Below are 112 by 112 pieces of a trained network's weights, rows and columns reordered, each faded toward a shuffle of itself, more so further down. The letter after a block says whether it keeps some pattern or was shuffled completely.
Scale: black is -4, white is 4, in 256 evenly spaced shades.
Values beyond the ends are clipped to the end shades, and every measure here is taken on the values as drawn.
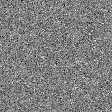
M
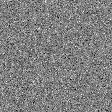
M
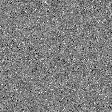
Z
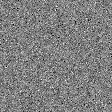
M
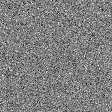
M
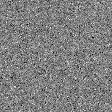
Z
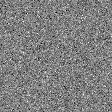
M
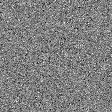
M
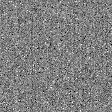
Z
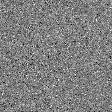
Z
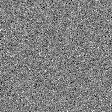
Z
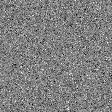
M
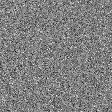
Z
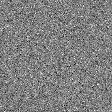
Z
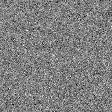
M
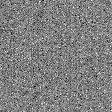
Z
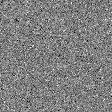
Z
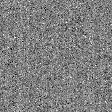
Z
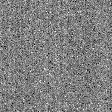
Z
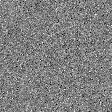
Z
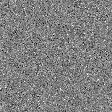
Z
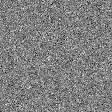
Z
